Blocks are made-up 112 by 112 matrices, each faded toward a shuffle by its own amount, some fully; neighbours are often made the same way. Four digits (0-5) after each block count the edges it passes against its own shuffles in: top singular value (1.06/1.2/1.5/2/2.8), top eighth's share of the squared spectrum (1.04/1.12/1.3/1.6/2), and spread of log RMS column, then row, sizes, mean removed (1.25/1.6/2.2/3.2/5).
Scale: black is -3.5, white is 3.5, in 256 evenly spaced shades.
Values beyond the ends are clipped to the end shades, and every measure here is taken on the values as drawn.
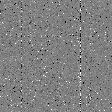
3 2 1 0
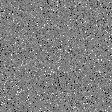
0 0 0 0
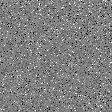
0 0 0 0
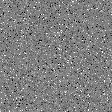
0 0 0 0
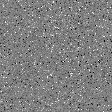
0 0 0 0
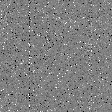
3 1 1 0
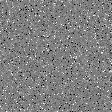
0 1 1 0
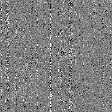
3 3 4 0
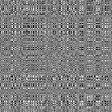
5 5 4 4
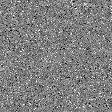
0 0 0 1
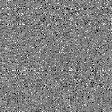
4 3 1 2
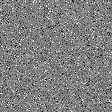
2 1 0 0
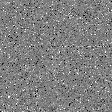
2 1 0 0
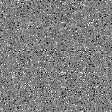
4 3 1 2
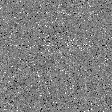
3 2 0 1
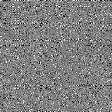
4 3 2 2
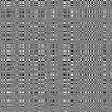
5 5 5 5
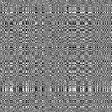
5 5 4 4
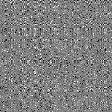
5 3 3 3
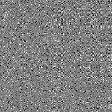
5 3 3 3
